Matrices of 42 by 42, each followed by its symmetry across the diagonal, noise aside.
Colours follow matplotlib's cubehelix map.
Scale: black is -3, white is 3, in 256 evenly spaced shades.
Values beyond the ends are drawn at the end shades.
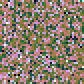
neither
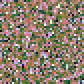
neither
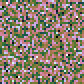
antisymmetric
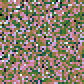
antisymmetric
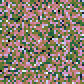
neither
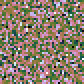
antisymmetric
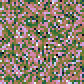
antisymmetric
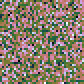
neither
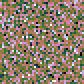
antisymmetric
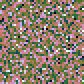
neither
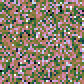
neither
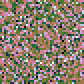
antisymmetric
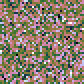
neither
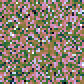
antisymmetric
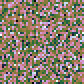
antisymmetric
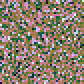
antisymmetric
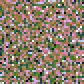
antisymmetric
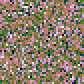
neither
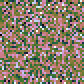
neither
